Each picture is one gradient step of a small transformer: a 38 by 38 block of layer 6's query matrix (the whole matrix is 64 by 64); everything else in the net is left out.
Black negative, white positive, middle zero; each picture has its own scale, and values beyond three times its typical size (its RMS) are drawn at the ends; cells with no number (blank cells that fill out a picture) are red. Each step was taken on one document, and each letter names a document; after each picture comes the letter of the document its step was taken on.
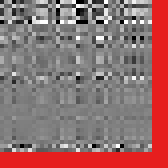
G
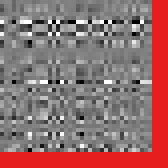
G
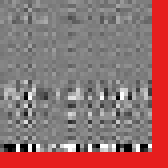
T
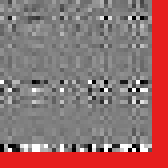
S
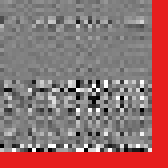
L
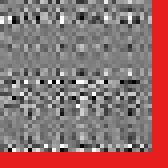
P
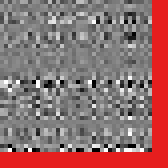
P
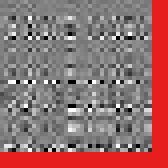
T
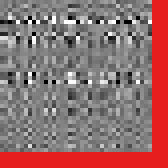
T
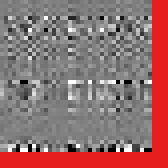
T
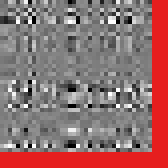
T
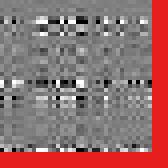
G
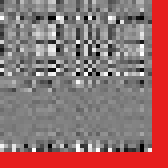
L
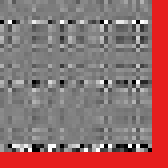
S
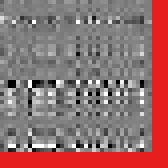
L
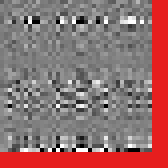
P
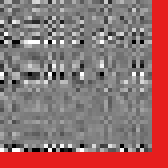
S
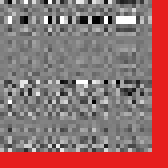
P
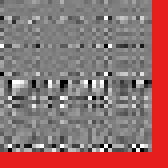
S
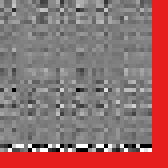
G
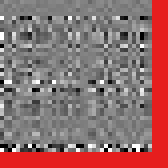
S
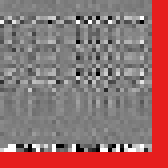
L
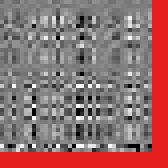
P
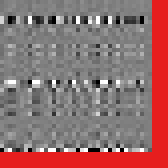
L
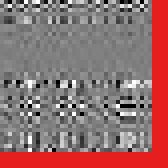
P
